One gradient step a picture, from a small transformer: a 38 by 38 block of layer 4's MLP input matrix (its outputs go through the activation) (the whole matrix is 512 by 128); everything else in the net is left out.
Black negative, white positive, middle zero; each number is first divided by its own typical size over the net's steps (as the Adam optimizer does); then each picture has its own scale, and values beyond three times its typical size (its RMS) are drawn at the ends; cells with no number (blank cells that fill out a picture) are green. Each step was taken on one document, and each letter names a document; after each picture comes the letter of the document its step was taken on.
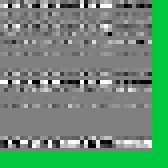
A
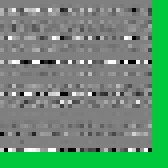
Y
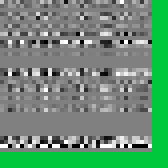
A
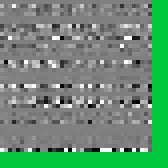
Y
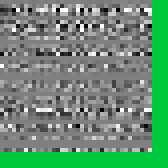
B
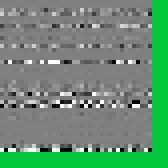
Y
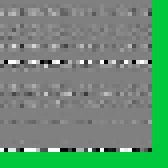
Y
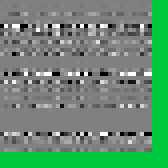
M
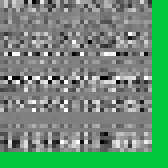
A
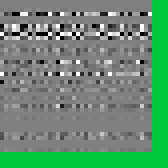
M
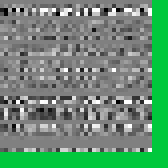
B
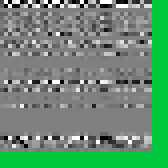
A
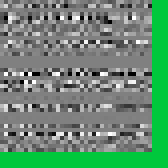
A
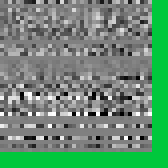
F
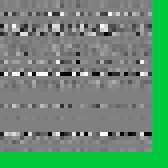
M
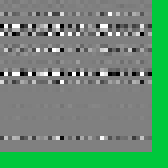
M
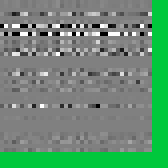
M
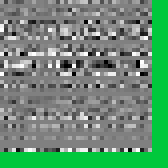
B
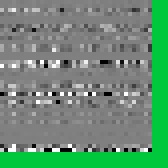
Y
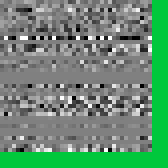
F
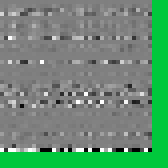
Y
